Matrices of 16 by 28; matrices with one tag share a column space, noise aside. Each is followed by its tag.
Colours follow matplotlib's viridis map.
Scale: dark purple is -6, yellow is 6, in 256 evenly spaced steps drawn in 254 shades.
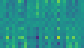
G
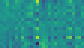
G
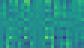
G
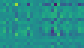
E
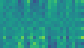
G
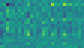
E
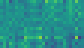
G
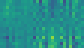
G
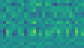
E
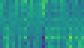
G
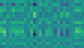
E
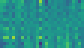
G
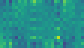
G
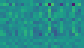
E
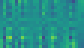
G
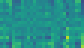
G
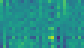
G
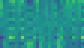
G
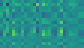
E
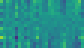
G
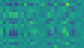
E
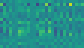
E
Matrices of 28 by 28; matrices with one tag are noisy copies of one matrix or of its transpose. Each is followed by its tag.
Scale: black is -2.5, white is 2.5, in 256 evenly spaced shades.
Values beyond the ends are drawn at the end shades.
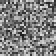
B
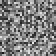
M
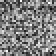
M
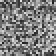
M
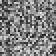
M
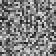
M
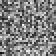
M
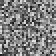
B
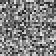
B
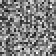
M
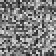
M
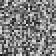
B
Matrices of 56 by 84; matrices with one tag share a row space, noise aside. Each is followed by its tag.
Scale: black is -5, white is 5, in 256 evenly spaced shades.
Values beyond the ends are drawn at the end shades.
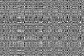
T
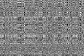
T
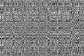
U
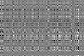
U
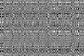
U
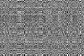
T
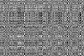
T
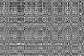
T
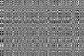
U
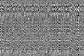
U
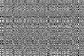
U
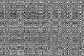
T
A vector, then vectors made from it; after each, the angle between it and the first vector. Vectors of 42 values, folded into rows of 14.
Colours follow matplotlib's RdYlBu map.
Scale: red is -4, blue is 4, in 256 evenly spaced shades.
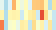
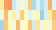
nearly opposite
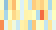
nearly parallel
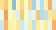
nearly opposite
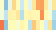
nearly parallel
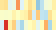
partly opposed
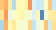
nearly opposite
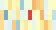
partly aligned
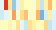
partly opposed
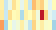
nearly parallel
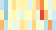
nearly parallel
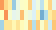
nearly opposite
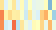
partly aligned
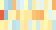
partly aligned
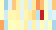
nearly parallel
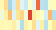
orthogonal
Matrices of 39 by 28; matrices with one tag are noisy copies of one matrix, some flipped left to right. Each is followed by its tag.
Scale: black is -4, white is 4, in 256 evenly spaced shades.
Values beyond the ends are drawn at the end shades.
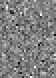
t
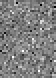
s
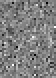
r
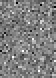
s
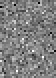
s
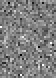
r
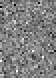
s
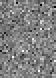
s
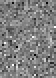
r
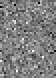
s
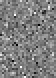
t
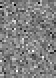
s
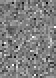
r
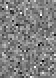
t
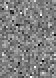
t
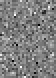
t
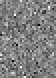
t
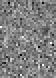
r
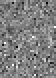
r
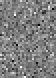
t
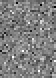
s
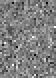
r
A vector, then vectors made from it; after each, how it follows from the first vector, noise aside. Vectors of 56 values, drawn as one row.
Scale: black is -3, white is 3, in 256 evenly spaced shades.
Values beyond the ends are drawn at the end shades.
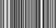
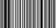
negated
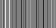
partly zeroed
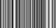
reversed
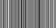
partly zeroed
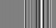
partly zeroed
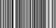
reversed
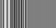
partly zeroed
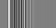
partly zeroed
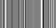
partly zeroed
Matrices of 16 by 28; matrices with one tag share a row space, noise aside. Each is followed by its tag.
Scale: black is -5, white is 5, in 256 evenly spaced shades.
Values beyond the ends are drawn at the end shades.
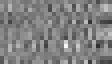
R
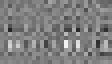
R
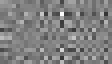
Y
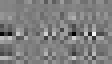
Y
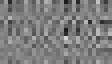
R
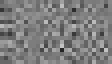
Y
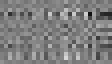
R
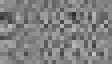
Y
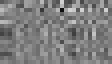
Y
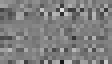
Y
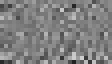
Y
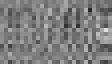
R
